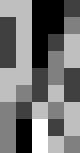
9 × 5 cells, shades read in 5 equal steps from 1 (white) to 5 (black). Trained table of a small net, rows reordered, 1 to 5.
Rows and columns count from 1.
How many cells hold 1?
2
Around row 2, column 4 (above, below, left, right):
5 4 5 3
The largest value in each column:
4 5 5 5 4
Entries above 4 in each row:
2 2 1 1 0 0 0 1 1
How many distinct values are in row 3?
3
